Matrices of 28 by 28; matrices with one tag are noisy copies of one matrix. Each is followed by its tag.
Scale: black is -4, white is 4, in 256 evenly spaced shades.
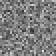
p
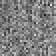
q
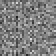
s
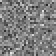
p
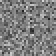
p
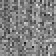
q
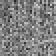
q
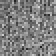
q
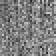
q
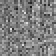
q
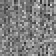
q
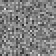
s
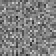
s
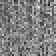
q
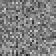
s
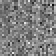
q
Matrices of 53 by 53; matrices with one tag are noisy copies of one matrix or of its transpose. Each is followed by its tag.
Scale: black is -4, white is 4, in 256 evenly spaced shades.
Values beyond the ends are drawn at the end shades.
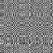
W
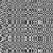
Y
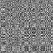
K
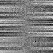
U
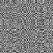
W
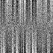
U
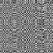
W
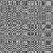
K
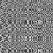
Y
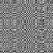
W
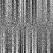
U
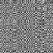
W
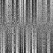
U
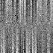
U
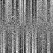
U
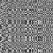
Y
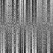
U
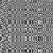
Y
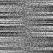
U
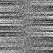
U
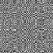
W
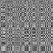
K
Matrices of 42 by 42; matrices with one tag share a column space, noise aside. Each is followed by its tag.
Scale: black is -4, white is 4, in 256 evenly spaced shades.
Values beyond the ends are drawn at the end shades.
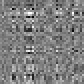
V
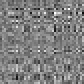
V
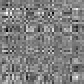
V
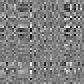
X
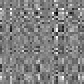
V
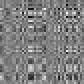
V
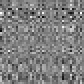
V
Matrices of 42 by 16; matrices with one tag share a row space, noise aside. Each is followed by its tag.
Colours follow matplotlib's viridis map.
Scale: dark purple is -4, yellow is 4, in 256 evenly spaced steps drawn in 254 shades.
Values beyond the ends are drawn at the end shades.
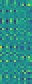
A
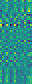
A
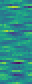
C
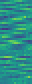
C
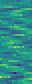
C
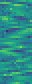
C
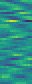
C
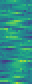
C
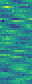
C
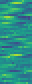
C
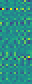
A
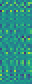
A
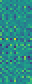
A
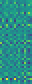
A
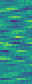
C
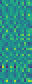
A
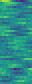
C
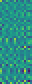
A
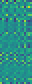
A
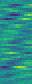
C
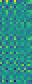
A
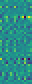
A
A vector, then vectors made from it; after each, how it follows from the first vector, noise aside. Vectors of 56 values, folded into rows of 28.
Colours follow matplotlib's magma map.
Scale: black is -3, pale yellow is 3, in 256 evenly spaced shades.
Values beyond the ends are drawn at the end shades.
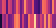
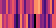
negated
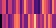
copied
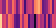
negated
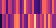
copied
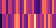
copied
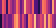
copied
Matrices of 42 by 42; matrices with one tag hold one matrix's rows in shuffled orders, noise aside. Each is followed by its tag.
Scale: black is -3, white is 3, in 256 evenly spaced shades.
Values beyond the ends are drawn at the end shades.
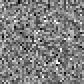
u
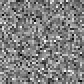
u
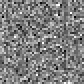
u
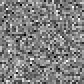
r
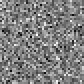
u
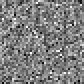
u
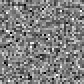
r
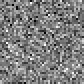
r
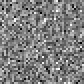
u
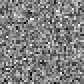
r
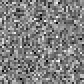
u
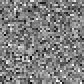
r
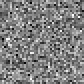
r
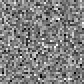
u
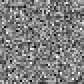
r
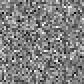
u
